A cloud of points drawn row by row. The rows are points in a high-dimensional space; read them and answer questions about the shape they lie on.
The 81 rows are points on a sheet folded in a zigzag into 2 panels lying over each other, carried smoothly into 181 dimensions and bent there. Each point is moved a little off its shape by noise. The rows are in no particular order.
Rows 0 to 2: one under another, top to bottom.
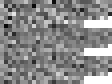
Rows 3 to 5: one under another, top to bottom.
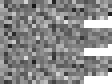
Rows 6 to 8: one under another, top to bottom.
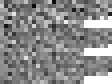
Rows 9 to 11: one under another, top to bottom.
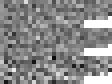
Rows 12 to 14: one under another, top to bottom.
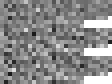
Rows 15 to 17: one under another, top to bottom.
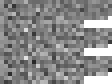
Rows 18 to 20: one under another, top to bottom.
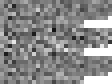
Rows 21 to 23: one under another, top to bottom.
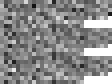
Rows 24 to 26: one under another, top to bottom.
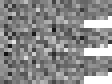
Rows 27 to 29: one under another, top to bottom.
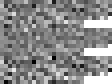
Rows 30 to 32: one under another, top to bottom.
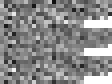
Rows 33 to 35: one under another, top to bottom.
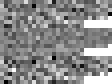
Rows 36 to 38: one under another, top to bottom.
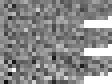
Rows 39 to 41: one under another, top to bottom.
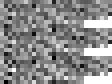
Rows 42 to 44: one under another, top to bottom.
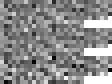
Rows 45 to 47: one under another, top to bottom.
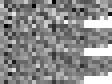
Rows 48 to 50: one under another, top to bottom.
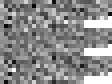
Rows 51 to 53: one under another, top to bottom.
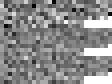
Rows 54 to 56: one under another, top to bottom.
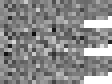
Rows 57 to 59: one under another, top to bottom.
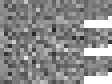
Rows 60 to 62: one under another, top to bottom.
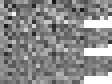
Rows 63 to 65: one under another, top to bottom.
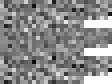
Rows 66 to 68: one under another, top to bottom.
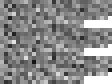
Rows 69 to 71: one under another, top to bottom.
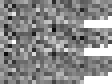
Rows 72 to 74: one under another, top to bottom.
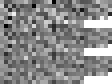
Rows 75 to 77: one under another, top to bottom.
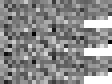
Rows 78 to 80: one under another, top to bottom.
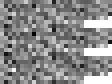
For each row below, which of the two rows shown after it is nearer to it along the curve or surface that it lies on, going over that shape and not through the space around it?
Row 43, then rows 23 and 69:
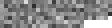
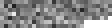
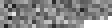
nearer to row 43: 23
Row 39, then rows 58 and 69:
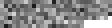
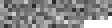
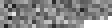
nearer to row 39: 69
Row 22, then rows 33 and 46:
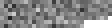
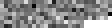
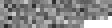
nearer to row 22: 46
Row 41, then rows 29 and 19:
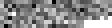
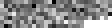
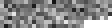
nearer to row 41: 29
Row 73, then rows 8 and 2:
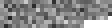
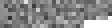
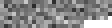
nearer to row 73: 8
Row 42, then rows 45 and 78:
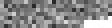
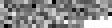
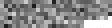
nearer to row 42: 45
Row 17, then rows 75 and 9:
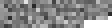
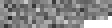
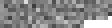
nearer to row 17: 75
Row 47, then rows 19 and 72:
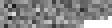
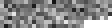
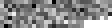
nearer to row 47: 72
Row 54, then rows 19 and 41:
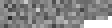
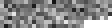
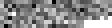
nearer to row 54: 41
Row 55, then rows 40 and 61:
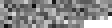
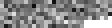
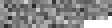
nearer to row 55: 61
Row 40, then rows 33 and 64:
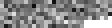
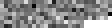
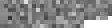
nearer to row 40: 33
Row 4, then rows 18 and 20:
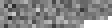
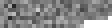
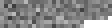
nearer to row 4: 18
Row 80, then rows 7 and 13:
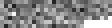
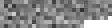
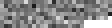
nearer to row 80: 7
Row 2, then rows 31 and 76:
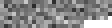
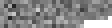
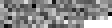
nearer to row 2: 76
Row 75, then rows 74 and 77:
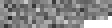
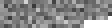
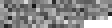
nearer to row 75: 77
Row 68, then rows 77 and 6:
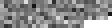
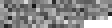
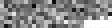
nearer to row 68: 6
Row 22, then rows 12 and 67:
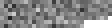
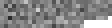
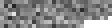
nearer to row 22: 12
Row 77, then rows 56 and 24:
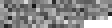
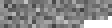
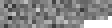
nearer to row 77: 24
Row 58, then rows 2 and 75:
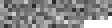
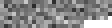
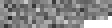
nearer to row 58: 2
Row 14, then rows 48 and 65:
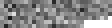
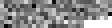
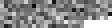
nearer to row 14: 48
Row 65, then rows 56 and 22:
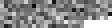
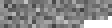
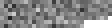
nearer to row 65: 56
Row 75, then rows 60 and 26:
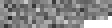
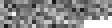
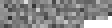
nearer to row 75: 26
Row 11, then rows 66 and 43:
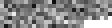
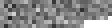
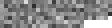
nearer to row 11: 43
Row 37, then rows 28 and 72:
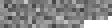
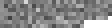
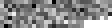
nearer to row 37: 28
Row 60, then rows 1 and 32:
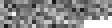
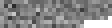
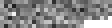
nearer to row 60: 32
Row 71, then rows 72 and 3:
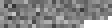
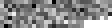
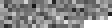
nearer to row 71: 3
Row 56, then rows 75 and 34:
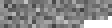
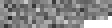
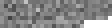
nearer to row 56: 34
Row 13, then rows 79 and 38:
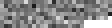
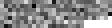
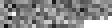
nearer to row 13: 79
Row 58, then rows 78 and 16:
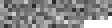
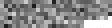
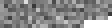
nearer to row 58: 16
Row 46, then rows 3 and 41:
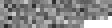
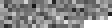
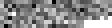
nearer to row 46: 41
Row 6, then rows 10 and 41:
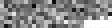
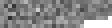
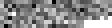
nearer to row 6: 41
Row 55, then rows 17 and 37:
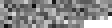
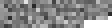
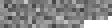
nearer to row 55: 17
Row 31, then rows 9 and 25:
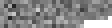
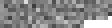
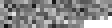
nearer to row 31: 25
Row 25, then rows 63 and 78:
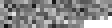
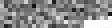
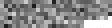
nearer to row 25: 78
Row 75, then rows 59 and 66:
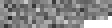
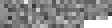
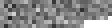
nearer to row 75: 66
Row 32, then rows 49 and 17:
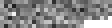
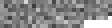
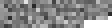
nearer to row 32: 49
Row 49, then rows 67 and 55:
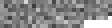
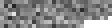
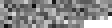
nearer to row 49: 67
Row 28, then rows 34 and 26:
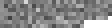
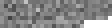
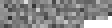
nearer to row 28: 34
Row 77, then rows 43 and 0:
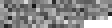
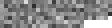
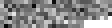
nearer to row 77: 0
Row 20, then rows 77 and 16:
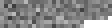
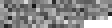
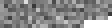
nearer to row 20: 16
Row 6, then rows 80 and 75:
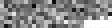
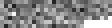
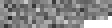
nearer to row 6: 80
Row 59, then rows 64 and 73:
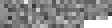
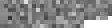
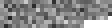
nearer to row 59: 64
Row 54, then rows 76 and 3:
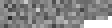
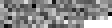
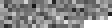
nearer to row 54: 76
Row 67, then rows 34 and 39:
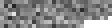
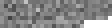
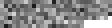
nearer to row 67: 34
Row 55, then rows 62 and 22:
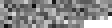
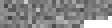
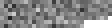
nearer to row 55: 22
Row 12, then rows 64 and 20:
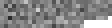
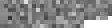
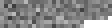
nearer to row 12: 64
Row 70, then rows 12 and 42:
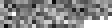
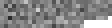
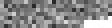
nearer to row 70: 42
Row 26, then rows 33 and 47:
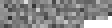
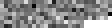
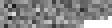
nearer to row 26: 47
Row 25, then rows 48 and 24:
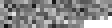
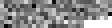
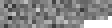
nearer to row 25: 48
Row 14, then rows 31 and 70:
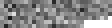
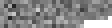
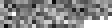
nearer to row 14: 31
